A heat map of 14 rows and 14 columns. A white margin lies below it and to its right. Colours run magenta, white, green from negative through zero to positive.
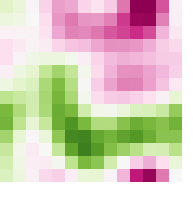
Lone odd cells: none. Ninth with the lowest average: top right. Ninth with the highest average: bottom middle.
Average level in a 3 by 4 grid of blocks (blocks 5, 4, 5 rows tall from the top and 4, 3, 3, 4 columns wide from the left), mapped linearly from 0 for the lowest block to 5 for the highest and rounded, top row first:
2100
4512
3553
